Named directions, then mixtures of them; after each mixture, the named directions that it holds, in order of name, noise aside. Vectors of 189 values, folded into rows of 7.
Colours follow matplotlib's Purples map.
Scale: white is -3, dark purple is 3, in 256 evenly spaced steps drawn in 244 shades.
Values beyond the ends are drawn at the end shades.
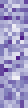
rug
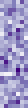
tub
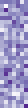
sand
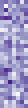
rug, sand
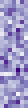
tub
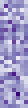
rug, sand, tub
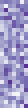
sand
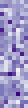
sand, tub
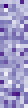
sand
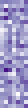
rug, sand, tub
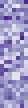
rug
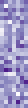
rug, sand, tub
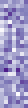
rug, sand, tub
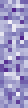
rug, tub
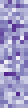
rug, tub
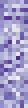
rug
